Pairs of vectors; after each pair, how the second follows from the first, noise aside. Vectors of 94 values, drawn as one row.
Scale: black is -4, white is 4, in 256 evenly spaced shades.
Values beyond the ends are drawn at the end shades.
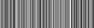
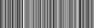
reversed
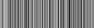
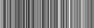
sign-scrambled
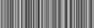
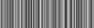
copied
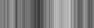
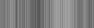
shrunk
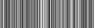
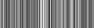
copied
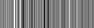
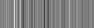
shrunk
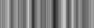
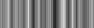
copied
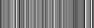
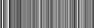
reversed
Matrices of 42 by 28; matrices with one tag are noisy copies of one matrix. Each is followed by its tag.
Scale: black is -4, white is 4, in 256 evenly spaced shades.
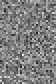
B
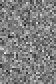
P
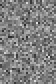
P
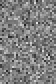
P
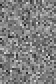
P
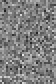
B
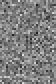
B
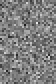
P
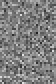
B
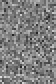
B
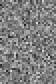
P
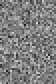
P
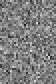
P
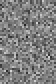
P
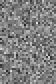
P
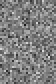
P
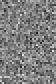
B
